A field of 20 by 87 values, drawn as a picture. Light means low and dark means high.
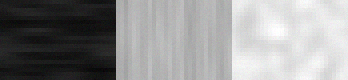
It is made of 1 by 3 panels. Panel 1,1: very high, streaked across, faint in contrast. Panel 1,2: low, streaked downward, faint in contrast. Panel 1,3: very low, blotchy, faint in contrast.
